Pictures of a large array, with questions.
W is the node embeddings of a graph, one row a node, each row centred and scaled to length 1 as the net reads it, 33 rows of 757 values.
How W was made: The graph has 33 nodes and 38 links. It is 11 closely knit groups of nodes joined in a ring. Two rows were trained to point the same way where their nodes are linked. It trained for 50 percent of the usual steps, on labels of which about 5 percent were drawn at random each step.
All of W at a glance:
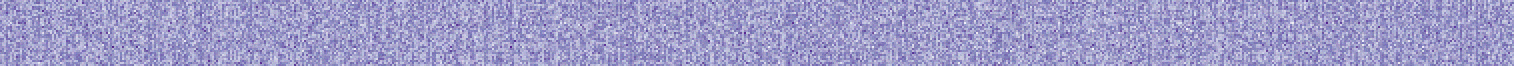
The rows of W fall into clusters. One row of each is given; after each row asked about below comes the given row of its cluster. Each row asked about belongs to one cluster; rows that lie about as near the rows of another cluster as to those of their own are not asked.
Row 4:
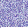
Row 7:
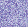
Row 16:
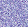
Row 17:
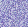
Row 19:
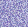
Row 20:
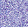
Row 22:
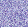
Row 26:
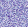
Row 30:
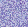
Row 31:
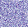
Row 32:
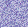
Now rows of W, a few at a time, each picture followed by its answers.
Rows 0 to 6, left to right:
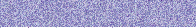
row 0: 4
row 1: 17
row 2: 31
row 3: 30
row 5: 7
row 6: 26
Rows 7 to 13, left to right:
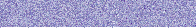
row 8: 30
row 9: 16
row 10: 20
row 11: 20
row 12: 7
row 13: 22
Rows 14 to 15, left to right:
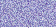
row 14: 19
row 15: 4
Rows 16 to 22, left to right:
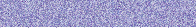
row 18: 17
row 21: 32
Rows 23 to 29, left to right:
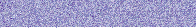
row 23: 31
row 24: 19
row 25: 22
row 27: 32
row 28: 16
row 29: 26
